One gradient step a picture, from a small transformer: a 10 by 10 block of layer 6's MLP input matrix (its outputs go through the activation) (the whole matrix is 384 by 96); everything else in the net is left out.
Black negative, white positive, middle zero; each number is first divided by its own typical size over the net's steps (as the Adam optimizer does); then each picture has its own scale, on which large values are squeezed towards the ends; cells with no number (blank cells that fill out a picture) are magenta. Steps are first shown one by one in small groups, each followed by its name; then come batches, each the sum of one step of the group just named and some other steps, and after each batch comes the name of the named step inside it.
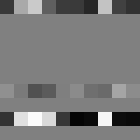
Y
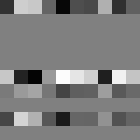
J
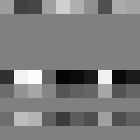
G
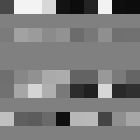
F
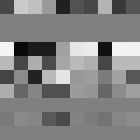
J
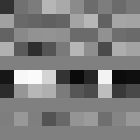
G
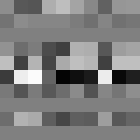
G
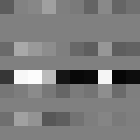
G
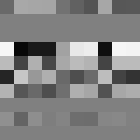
Y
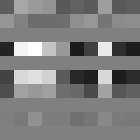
Y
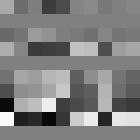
Y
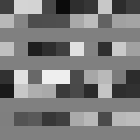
J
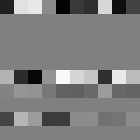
J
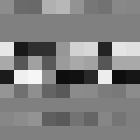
G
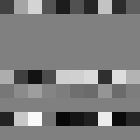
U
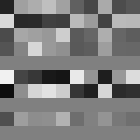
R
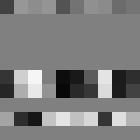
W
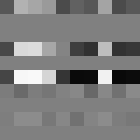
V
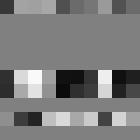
W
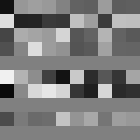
R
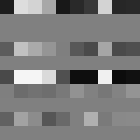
V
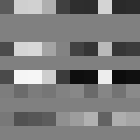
V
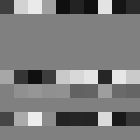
U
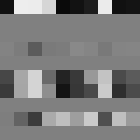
W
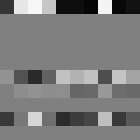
U
